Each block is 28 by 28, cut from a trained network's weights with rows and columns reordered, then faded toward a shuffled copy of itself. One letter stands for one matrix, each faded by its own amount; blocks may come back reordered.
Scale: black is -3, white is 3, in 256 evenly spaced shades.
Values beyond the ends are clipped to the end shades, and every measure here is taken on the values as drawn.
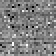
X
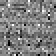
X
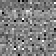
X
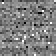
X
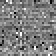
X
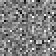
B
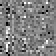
B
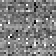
X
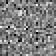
B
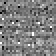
X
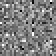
B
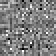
B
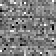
X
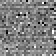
X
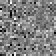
B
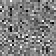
B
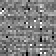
X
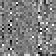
B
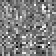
B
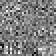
B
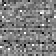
X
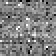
X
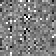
B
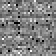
X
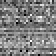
X
